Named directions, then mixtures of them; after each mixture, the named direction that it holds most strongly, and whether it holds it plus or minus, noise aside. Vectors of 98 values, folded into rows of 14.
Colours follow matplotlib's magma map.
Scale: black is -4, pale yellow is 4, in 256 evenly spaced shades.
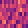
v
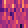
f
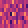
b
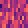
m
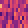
m, minus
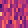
m, plus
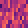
m, plus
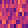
v, plus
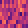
v, plus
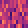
v, plus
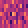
b, plus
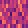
v, plus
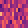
m, plus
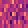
b, plus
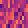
m, plus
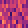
v, plus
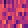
v, plus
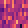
f, plus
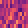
v, minus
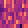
f, plus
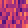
v, minus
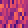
v, plus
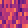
v, minus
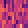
f, minus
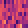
v, plus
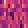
f, plus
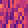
m, minus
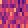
v, minus
